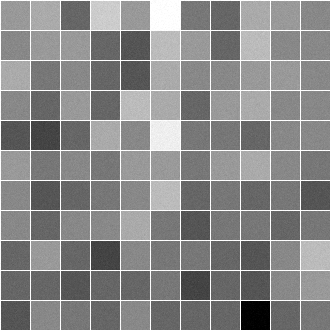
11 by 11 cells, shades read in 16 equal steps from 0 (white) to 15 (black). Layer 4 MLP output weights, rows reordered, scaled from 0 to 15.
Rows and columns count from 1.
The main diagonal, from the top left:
6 6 7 9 7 6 9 8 10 7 8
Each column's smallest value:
5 5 6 3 4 0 6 6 4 6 4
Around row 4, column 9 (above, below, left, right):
6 9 6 7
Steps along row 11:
down up up down up same same up down down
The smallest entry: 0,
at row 1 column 6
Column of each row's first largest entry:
3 5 5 2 2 2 2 7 4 7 9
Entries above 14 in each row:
0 0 0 0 0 0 0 0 0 0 1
